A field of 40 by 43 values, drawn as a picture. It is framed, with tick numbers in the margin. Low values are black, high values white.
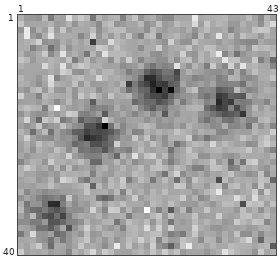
The halves do not mirror each other. Overall the values sit about 60% of the way up the scale. No seam splits the table. Four dips sink into the field. No row or column stands out. Most values sit high, with a long tail of low ones. There are no regular stripes.
